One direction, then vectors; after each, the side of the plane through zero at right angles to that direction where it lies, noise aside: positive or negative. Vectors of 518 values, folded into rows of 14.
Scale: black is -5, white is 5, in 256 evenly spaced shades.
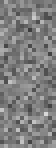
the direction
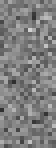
negative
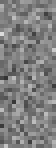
positive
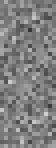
positive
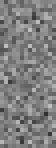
negative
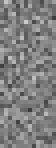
positive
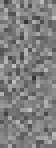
negative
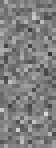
positive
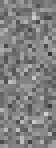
positive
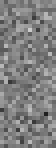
negative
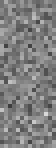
positive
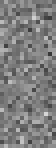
positive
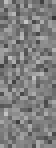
positive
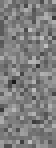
negative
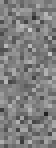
negative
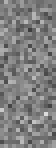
positive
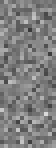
positive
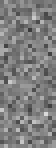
positive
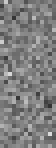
positive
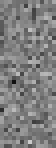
negative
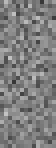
positive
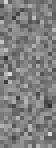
positive
